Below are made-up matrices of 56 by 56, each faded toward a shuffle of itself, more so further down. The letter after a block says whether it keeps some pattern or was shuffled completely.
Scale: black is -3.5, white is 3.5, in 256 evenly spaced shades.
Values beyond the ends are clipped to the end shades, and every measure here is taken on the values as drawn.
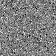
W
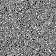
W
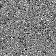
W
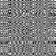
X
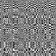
X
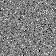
W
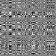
X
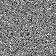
W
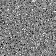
W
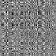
X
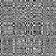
X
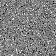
W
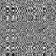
X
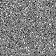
W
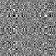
X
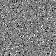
W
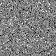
W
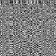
X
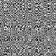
X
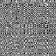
X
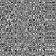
X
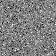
W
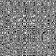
X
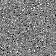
W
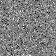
W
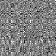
X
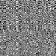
X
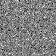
W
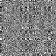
X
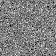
W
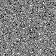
W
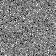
W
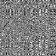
X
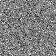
W
